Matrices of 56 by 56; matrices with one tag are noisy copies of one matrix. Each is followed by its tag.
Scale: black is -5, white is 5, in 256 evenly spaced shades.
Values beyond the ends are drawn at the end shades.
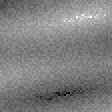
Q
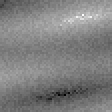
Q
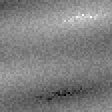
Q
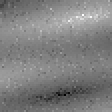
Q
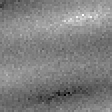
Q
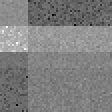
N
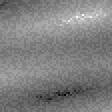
Q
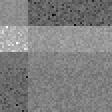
N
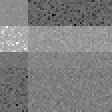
N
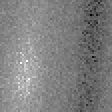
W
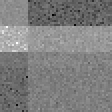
N
